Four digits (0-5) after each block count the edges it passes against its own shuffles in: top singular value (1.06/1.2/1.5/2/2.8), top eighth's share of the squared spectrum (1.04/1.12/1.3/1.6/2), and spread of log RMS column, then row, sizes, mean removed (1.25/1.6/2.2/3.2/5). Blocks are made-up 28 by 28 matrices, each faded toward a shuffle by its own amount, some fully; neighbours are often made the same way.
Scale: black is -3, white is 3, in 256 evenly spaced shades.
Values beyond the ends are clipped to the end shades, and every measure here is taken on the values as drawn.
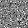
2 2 0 0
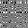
4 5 2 2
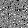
0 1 0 1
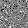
0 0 0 0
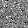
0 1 0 0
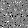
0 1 0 1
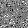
0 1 0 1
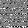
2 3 0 3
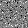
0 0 0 0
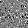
2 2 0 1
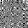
3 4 2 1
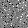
0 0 0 0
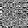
3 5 2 2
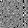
3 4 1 0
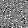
2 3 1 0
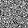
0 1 0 1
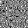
2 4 1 1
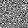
2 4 0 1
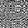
3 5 2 3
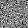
1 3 0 0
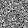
1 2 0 0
